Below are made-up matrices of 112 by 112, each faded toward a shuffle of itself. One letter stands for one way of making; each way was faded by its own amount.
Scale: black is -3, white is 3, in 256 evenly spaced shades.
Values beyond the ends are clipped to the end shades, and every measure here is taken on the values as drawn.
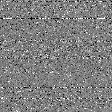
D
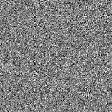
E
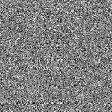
E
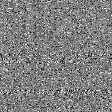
D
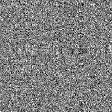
E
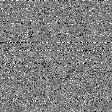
D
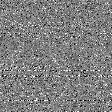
D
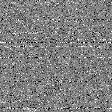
D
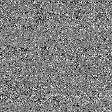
D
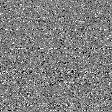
D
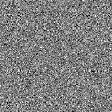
E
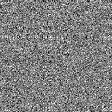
E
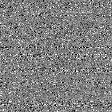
D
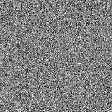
E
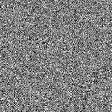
E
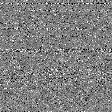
D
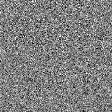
E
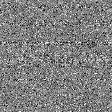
D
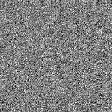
E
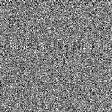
E
